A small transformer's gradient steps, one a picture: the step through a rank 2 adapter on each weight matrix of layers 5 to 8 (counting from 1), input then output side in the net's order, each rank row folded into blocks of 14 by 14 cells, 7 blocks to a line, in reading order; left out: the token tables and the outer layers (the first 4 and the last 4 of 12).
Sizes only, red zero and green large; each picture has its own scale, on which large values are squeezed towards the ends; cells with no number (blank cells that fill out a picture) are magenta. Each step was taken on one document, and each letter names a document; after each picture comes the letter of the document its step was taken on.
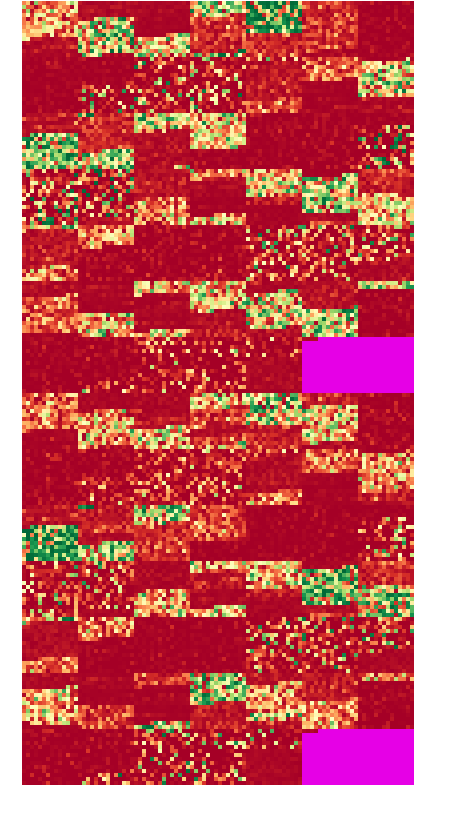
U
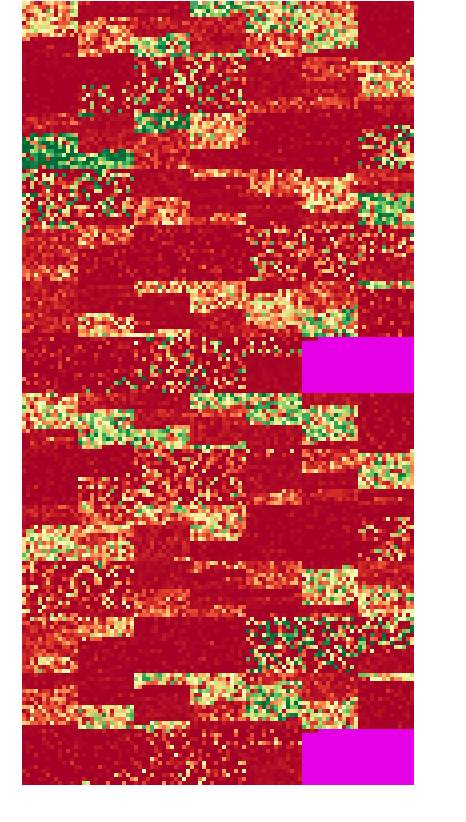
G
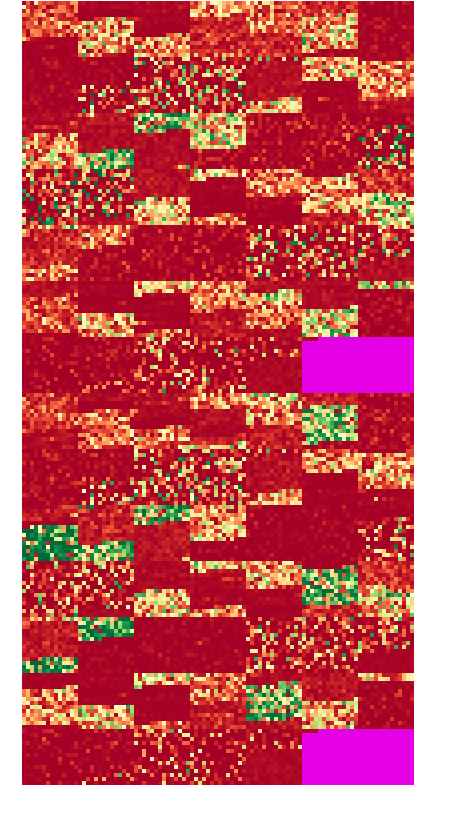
U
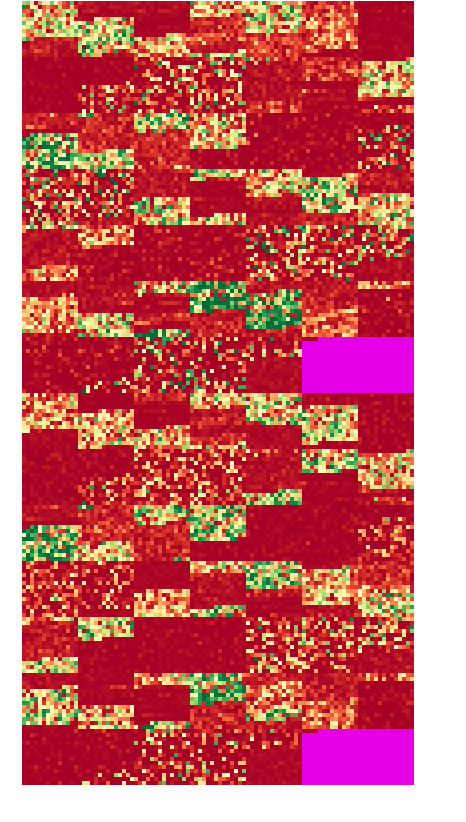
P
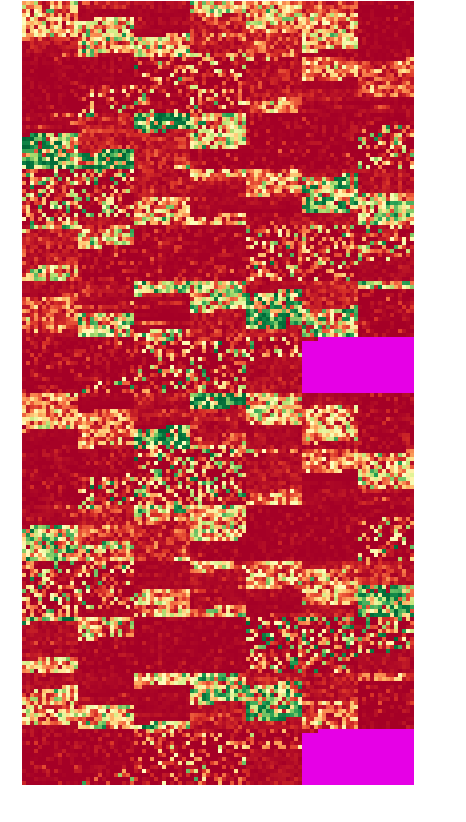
P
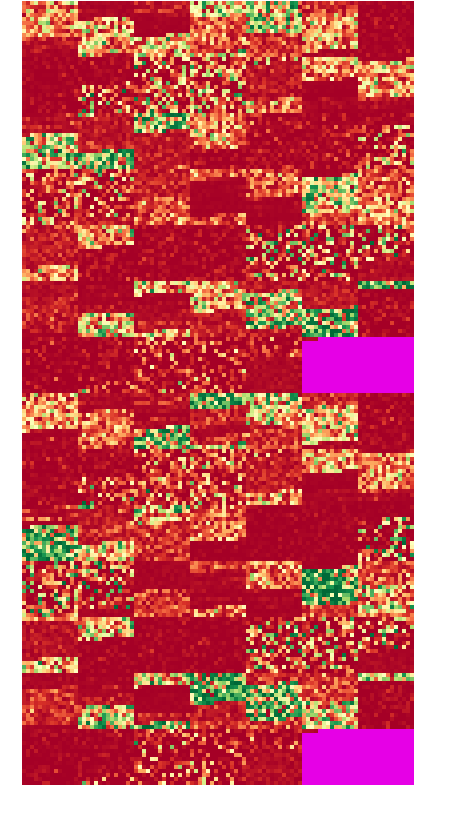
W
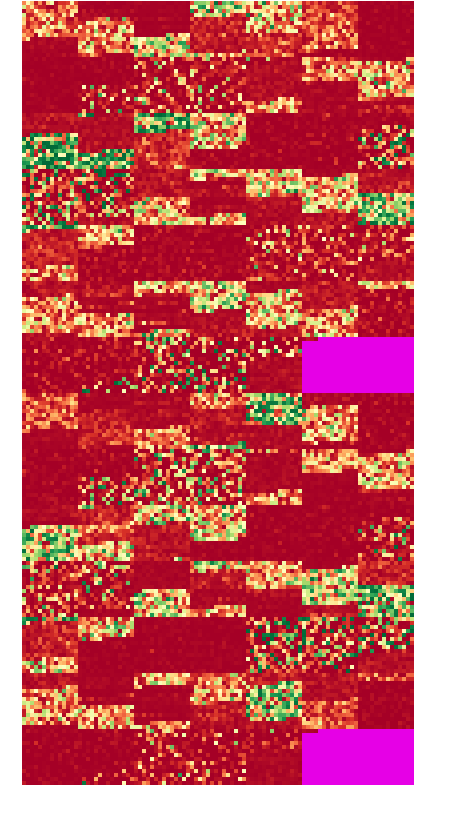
G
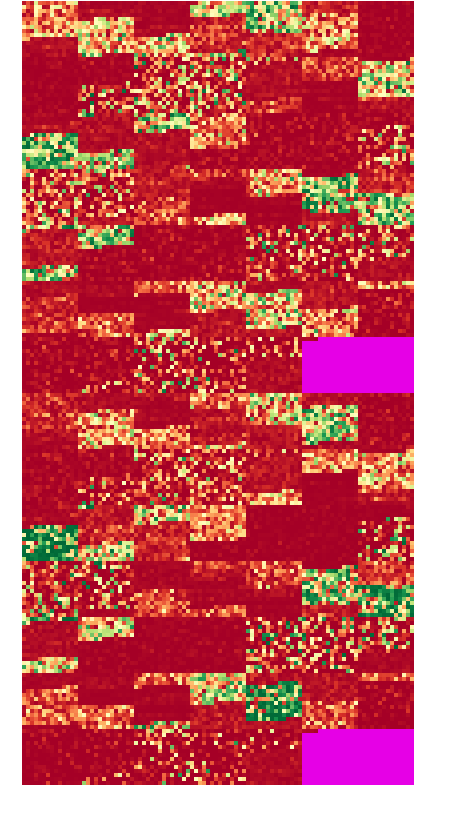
W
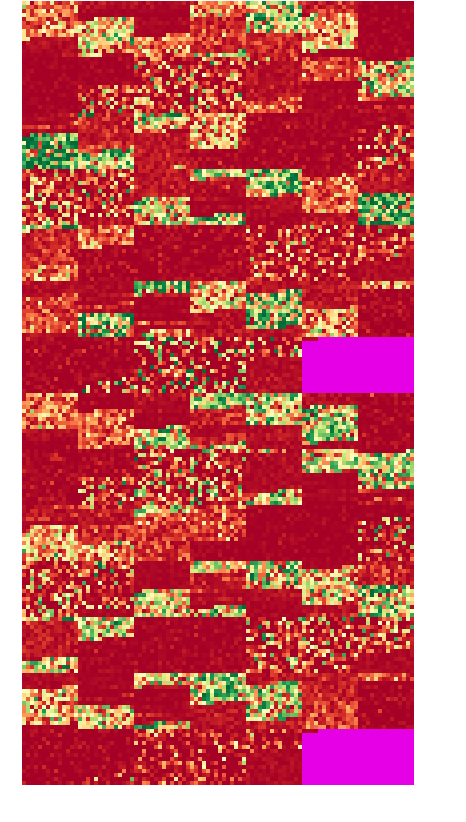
P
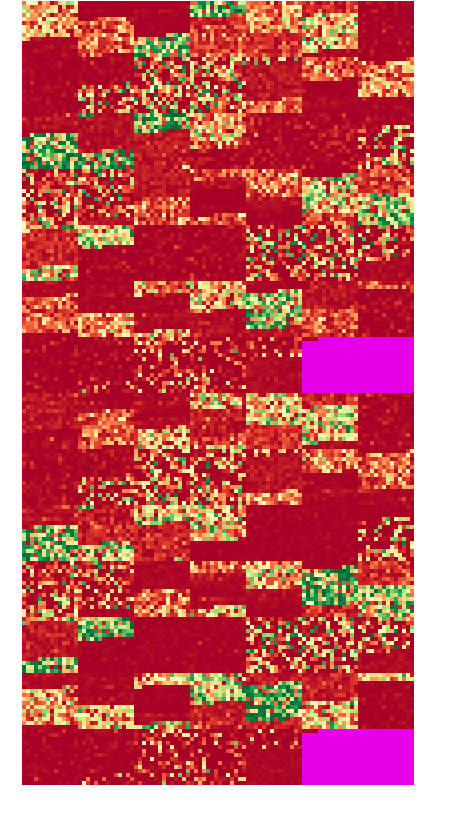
W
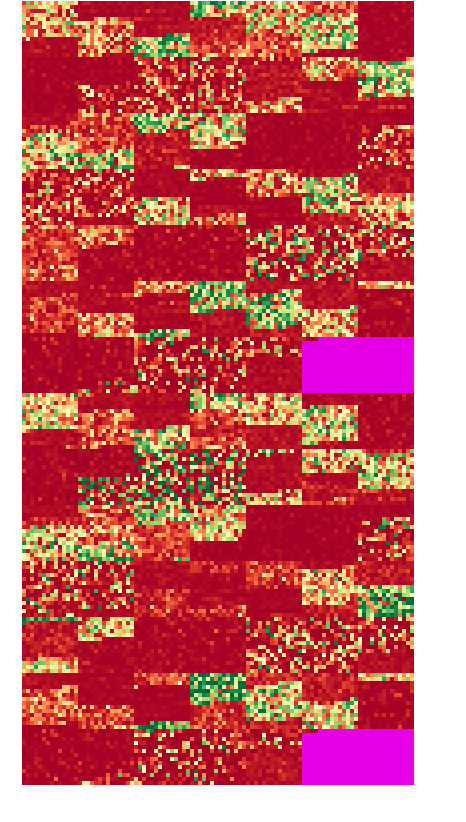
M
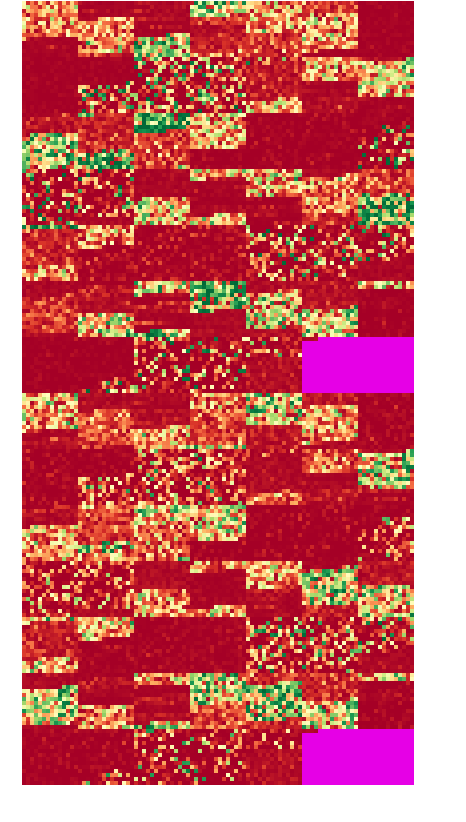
M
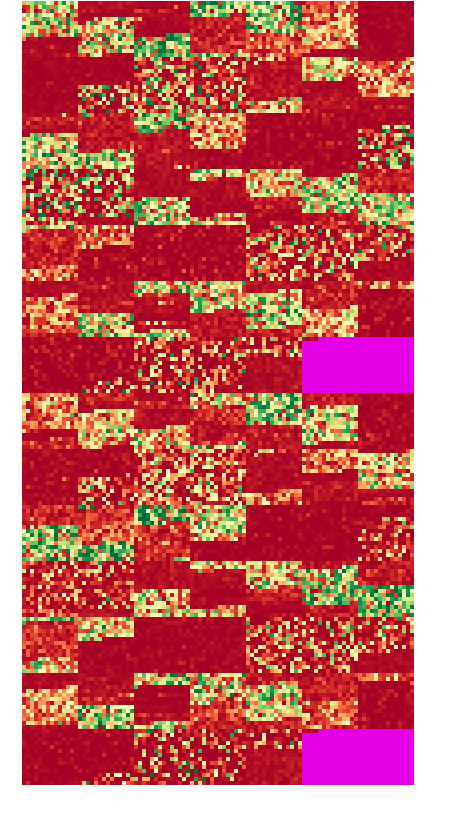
M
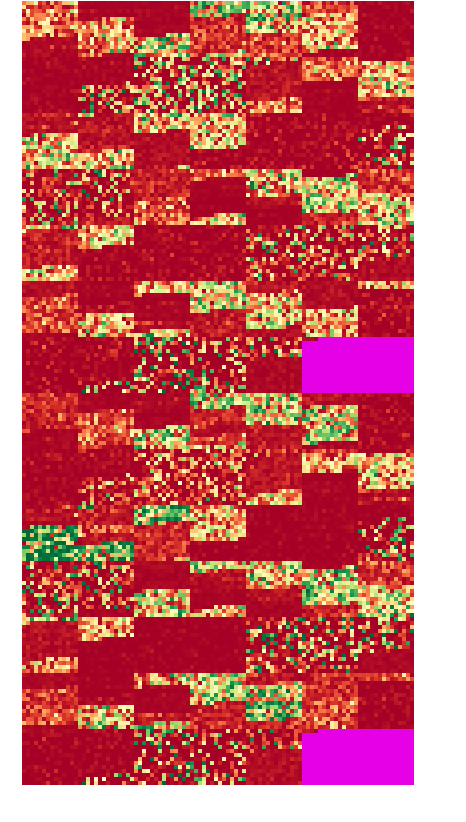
W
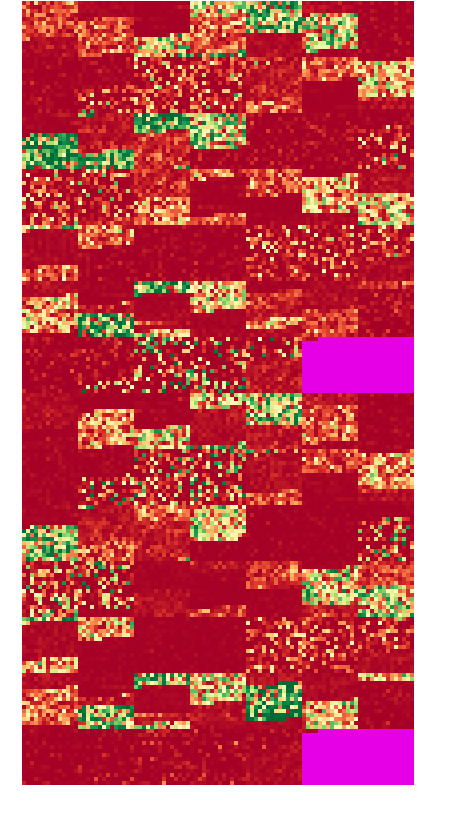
W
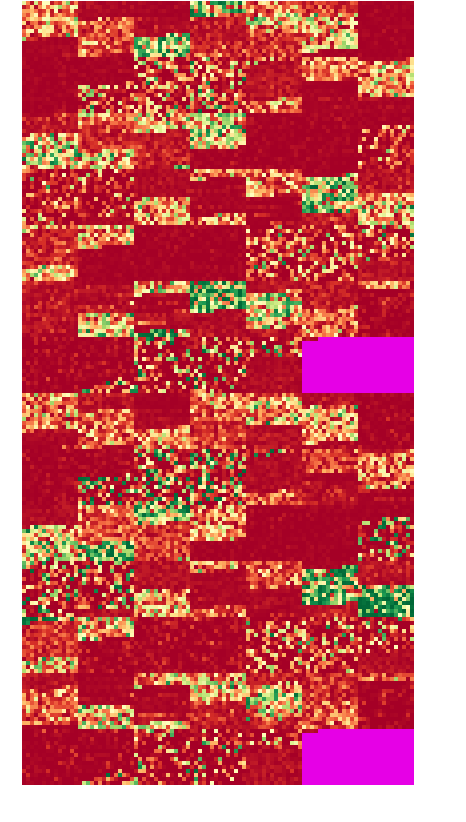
M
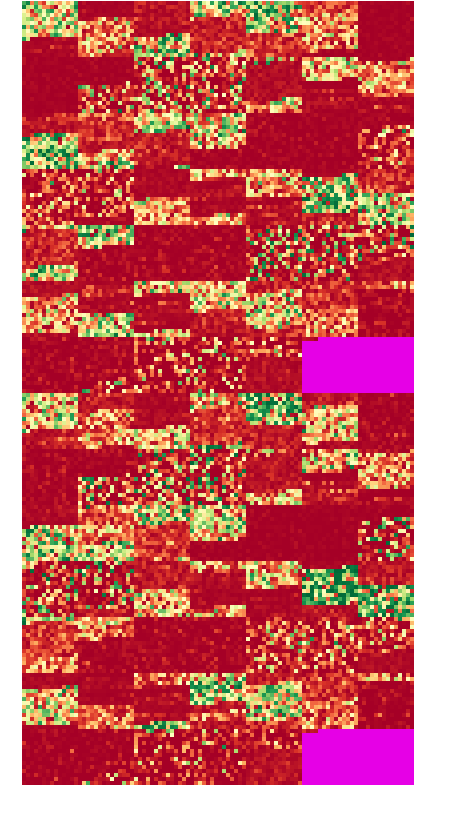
M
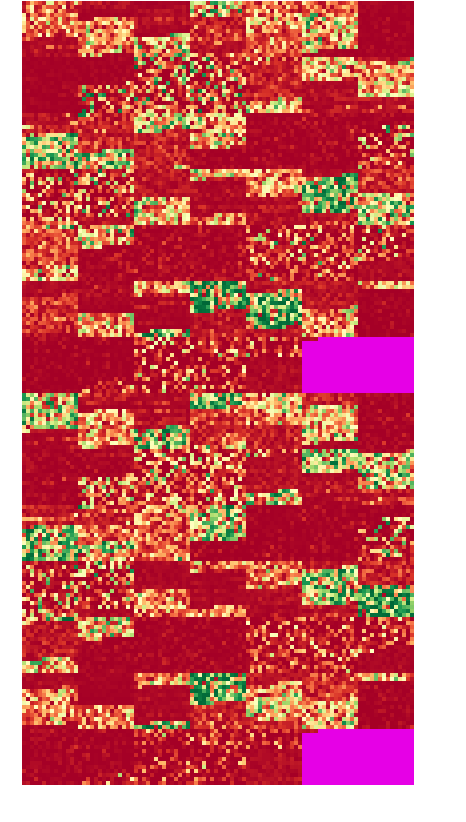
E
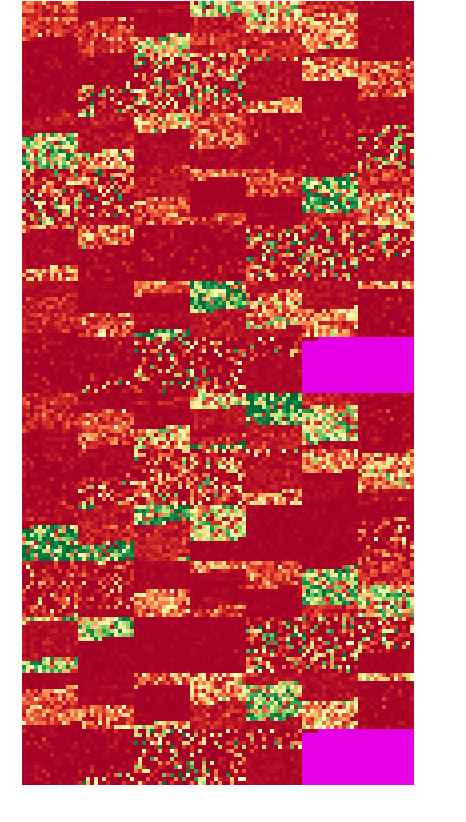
W
